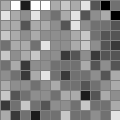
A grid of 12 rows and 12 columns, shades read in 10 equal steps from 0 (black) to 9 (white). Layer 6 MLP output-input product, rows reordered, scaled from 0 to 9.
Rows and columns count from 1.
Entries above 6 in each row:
5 3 1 2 2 2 0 1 0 1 2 2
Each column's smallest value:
2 2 1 1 3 4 2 3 1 2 0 0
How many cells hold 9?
3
